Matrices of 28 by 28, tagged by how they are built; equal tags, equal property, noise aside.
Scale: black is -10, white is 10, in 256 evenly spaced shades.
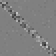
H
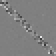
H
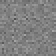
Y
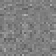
Y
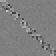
H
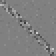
H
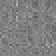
Y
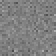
Y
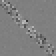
H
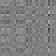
Y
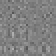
Y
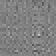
Y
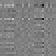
Y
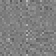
Y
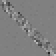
H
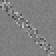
H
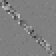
H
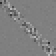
H
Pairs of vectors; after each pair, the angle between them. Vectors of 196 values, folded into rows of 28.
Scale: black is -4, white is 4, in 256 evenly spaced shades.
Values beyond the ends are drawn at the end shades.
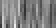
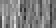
nearly parallel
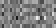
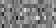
nearly parallel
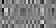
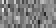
partly opposed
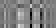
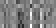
nearly opposite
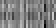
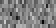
orthogonal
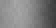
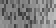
partly opposed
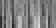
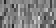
partly aligned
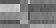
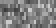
partly opposed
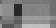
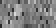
partly opposed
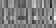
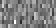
partly aligned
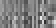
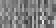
nearly parallel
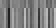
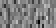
partly aligned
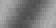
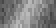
nearly opposite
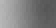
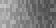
nearly parallel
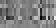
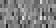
partly opposed
